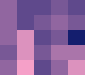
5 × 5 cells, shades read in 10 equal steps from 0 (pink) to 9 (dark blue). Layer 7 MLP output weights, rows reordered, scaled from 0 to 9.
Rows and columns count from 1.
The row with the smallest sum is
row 5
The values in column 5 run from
1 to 9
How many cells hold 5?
6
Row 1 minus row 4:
-1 5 1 2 3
